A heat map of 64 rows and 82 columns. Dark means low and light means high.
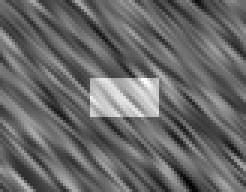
Slope: none. Grain: diagonal, down to the right. Average level on the scale: 40%. Odd patch: higher, in the centre. Ninth with the highest average: centre.
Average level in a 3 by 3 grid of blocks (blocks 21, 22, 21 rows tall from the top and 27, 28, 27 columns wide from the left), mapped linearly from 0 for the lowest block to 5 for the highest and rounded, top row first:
000
150
100
